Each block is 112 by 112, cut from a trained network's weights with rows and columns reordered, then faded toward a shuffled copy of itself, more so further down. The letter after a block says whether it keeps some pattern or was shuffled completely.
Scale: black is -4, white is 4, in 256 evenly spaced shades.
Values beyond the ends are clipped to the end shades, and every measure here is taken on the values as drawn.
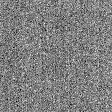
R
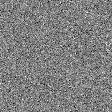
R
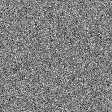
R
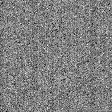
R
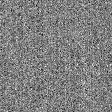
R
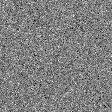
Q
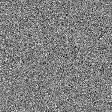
Q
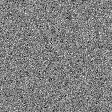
Q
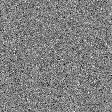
Q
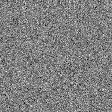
R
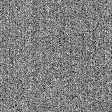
R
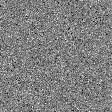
Q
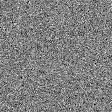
Q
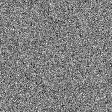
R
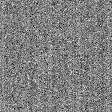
R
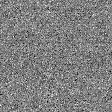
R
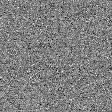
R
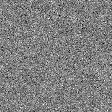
Q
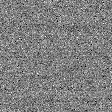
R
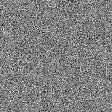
R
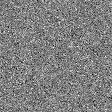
Q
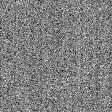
R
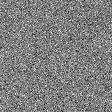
Q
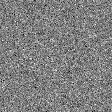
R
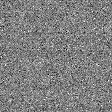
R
